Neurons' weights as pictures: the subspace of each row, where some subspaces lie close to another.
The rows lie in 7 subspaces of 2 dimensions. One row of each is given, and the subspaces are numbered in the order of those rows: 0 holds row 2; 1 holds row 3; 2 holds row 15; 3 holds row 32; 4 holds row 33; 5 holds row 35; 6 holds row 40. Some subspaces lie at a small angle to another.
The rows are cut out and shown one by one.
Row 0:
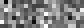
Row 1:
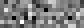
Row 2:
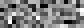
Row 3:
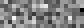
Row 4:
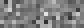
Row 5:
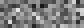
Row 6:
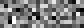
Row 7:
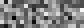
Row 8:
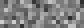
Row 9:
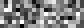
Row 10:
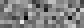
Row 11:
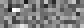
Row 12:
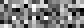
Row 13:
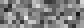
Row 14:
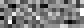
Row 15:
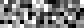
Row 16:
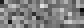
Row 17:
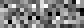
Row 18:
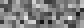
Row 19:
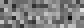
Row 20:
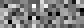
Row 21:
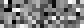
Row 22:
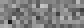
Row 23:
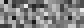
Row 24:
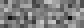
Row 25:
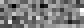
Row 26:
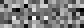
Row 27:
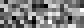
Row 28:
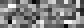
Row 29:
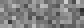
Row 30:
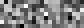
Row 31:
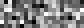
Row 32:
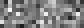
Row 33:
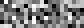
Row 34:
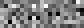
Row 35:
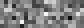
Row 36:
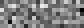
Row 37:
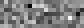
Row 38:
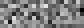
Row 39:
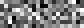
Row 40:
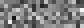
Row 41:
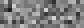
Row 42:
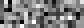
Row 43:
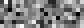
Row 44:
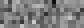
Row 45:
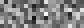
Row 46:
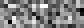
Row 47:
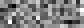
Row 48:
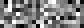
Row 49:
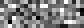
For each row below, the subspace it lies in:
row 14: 0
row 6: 6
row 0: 4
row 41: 6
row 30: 3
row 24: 1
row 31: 6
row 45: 3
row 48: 3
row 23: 4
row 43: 3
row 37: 5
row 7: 4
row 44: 6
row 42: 6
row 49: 0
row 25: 0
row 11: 3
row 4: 3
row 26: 4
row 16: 0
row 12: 4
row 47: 0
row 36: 0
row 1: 2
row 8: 2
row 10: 2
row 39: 6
